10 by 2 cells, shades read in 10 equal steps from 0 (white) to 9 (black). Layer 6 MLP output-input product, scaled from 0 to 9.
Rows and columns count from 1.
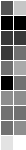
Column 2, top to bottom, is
2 9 7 5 3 5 4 5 4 0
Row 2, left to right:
9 9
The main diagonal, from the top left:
6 9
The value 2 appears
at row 1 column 2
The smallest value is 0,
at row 10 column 2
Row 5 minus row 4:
-2 -2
